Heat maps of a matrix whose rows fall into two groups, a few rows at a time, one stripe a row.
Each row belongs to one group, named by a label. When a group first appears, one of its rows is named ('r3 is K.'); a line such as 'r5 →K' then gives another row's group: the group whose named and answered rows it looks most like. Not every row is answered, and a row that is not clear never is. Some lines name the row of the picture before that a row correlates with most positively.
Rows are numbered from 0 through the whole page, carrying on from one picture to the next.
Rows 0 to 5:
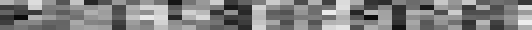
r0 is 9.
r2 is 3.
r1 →3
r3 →3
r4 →3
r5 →3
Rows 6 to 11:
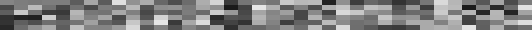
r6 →9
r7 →3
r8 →9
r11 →9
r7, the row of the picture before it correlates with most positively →4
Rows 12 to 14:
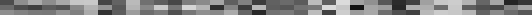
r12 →9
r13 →3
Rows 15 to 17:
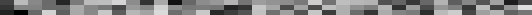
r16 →3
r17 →3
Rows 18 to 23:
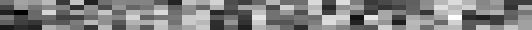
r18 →9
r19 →9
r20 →3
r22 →3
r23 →3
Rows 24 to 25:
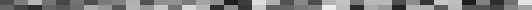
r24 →3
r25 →3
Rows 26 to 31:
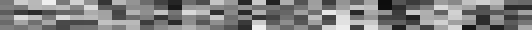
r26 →9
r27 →9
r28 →3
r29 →9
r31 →3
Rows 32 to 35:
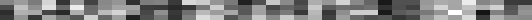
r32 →9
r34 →9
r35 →9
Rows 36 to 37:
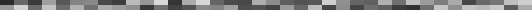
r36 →3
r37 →9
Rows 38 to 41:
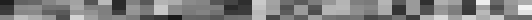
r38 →3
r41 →9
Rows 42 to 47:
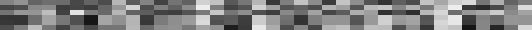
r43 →3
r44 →9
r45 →3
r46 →3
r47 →3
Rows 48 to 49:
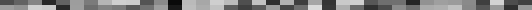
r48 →9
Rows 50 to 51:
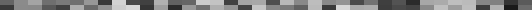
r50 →9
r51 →9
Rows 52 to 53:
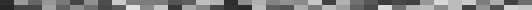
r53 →3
